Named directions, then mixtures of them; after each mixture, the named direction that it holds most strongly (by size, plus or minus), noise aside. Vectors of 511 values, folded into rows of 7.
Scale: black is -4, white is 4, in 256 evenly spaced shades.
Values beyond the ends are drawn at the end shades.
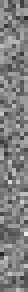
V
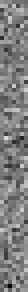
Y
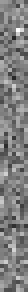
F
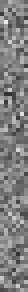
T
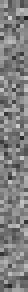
V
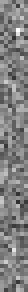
F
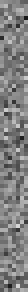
Y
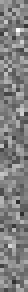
F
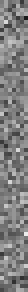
V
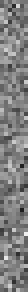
Y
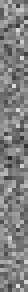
Y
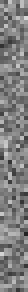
V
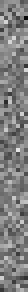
T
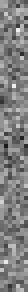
F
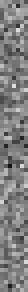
Y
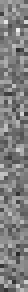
T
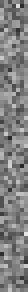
V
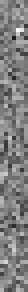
F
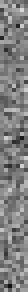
Y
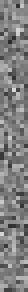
F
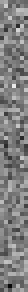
Y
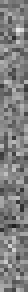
F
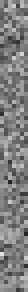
V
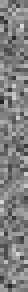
T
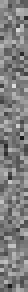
V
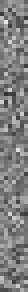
T
